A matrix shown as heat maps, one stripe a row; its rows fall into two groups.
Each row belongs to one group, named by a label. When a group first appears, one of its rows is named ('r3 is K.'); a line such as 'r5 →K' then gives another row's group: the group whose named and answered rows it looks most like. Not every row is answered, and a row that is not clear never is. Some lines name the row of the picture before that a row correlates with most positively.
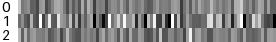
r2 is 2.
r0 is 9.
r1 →9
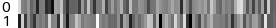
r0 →9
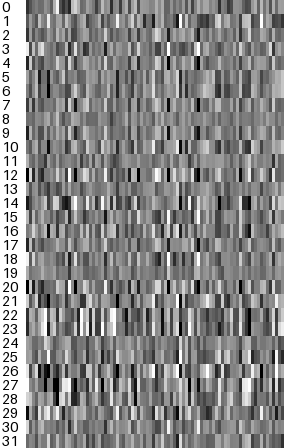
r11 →9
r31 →9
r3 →2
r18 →2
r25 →9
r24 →9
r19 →2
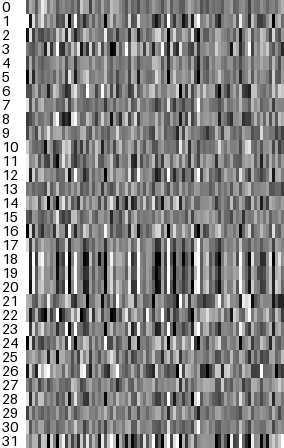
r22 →9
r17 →2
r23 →2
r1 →2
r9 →9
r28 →2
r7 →2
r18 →2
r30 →2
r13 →9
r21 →9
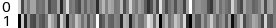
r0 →2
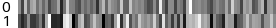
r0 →2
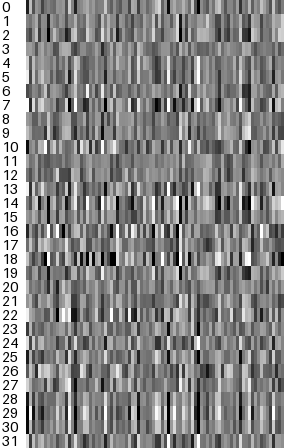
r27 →9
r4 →2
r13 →2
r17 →9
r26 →9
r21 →9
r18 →9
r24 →2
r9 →9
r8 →9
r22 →9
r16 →9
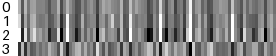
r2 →2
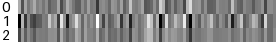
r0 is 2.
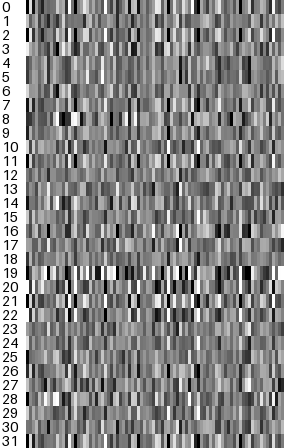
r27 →9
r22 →2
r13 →9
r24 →2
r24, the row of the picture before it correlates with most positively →0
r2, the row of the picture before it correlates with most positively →1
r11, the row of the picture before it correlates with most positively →1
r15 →2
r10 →2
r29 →2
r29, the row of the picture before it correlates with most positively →0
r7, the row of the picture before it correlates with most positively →1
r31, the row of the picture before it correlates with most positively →1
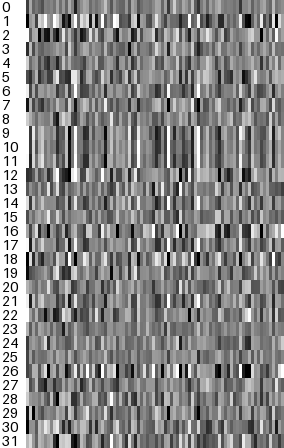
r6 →2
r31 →9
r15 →9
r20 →9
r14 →2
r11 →2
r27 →9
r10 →2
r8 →9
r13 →9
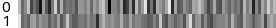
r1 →2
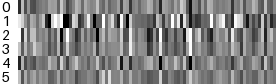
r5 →2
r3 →2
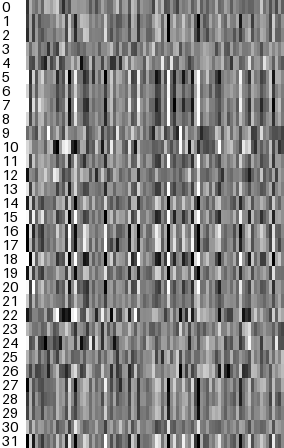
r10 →9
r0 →9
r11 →2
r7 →2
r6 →2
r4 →9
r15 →2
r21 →2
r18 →2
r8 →2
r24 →9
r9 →9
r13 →2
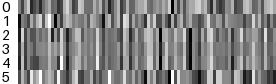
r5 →9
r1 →9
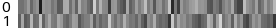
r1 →9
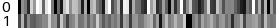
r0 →9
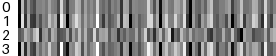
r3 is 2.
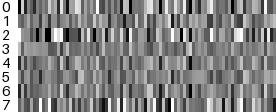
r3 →2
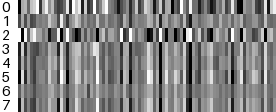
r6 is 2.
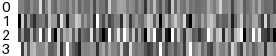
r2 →9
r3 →2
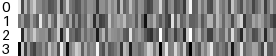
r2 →2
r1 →9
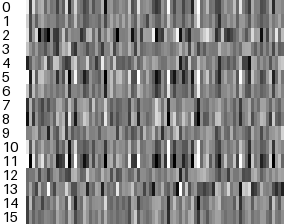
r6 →2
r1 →2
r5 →2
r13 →9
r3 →9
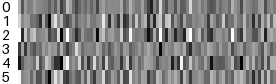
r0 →2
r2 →2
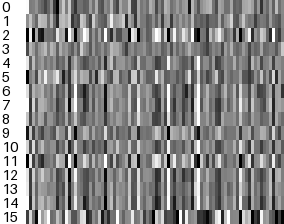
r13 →2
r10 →2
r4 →2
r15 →9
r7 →2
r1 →9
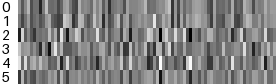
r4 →2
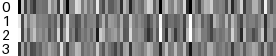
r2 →2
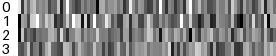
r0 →2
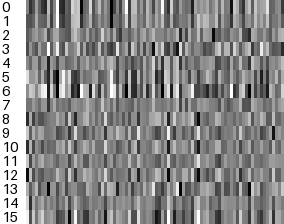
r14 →2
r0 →9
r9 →2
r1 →9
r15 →2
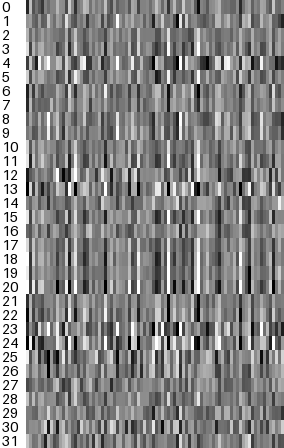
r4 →9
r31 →9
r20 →2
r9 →9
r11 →2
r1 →9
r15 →2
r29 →9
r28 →2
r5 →2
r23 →9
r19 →2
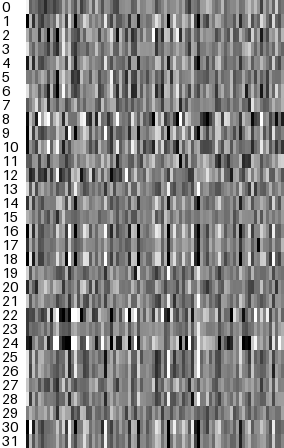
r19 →2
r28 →2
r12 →9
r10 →9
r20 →9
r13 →2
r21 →2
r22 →9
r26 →2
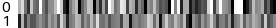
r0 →9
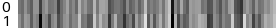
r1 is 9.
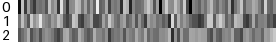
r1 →9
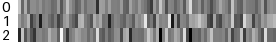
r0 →2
